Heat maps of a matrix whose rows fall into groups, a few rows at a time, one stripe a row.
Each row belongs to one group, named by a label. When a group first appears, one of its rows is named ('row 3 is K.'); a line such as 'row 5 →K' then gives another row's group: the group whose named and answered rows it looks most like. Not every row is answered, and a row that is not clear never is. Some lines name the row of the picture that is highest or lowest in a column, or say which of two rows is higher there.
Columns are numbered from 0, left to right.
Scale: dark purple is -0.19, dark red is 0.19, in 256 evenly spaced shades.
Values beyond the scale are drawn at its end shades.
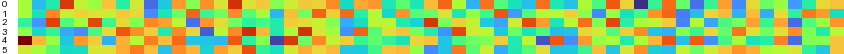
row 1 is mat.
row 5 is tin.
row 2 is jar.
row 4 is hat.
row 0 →mat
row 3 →tin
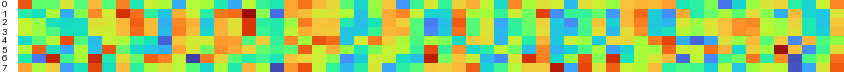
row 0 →jar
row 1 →tin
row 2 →tin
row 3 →tin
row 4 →mat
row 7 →jar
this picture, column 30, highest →7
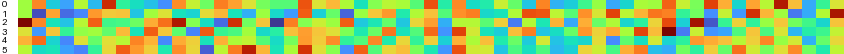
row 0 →tin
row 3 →jar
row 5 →tin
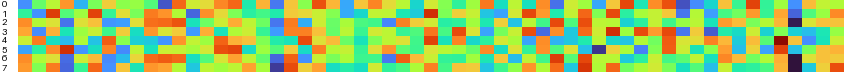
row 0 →mat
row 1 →jar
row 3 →jar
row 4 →tin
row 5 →mat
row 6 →hat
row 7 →jar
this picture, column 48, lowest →0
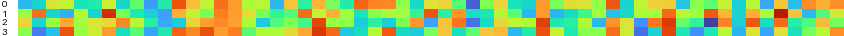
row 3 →mat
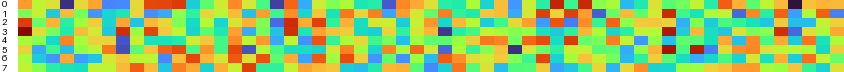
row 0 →hat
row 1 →mat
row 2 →jar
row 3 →hat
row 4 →mat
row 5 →hat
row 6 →mat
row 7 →tin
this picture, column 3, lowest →0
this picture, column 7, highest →3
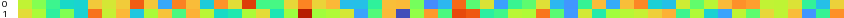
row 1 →jar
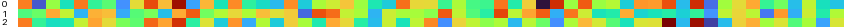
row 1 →mat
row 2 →hat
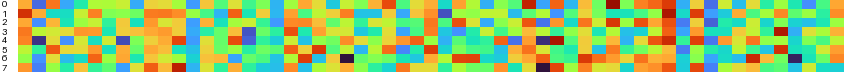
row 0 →jar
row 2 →jar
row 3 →hat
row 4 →hat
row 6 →jar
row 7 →hat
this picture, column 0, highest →1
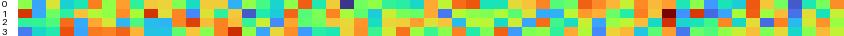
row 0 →jar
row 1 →hat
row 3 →mat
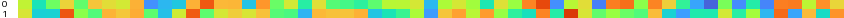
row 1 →mat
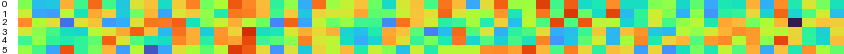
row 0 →mat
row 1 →mat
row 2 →hat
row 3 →tin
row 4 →tin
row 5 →mat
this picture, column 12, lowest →2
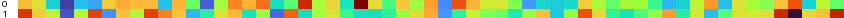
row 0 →tin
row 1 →hat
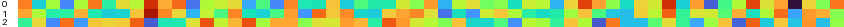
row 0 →hat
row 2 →mat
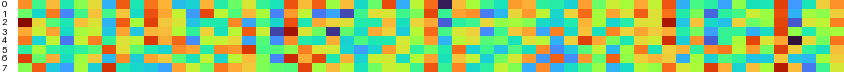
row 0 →jar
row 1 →jar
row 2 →hat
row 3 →jar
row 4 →hat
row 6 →jar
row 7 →tin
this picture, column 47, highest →5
